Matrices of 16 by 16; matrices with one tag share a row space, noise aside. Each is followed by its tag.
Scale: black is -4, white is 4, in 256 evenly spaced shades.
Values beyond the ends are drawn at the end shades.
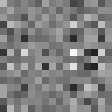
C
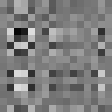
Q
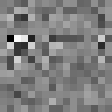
Q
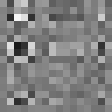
Q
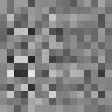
Q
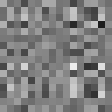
C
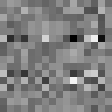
C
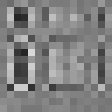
Q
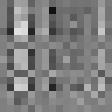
Q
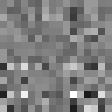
C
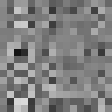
Q
